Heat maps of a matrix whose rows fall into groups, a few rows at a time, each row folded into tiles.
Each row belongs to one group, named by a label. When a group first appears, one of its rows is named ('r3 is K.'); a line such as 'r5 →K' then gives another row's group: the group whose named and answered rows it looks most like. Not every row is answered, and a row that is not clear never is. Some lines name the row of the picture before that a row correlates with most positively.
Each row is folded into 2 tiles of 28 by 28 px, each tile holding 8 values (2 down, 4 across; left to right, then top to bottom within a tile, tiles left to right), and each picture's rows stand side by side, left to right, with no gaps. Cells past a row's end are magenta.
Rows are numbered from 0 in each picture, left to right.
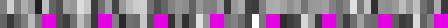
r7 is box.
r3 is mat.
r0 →box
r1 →box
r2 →box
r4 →mat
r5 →box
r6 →box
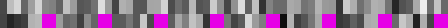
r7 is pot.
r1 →mat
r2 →mat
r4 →box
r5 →mat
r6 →mat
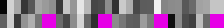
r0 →mat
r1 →box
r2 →mat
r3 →mat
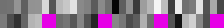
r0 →mat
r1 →box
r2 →mat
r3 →box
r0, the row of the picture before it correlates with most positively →2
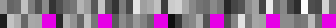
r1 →pot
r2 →pot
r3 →box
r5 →pot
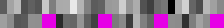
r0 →mat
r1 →box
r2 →box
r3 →mat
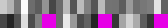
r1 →pot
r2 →pot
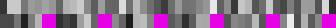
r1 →box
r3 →mat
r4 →pot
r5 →pot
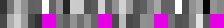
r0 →pot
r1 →pot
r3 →box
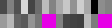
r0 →pot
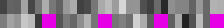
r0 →pot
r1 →mat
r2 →box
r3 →mat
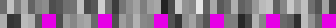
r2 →pot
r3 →box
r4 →mat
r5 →box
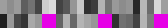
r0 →mat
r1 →pot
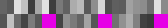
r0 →pot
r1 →pot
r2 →pot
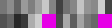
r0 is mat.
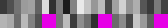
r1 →pot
